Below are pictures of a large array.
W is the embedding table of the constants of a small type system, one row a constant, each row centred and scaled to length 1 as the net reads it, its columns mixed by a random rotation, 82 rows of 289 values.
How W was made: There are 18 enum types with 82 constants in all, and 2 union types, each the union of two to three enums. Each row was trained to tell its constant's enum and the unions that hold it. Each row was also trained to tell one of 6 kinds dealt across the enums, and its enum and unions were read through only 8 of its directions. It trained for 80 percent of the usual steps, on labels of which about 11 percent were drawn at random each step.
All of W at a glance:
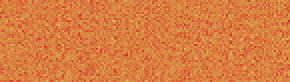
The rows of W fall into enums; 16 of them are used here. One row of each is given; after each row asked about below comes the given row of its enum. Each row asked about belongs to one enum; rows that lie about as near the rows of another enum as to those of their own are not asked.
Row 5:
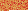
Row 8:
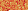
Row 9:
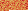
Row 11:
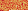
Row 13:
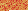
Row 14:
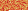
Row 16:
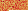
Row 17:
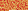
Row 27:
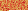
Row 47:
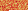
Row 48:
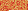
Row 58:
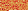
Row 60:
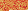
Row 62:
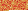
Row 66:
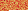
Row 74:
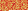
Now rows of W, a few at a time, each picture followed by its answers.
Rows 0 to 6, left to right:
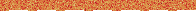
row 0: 13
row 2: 8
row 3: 9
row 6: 66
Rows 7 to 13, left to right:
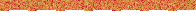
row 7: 14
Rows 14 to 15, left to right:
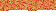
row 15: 58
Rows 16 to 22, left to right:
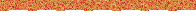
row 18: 74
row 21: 5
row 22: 9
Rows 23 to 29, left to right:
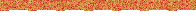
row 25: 58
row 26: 8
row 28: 48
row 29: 14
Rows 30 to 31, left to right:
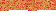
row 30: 9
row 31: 11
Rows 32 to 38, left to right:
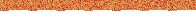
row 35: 16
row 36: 58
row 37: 8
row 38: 66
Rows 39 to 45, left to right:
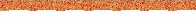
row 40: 27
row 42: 62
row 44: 9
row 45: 48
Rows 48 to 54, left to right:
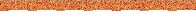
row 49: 48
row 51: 48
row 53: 66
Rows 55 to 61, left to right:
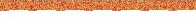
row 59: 14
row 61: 13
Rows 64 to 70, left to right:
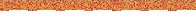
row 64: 14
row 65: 11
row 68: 11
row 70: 58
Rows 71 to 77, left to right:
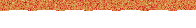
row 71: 62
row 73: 8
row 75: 74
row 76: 47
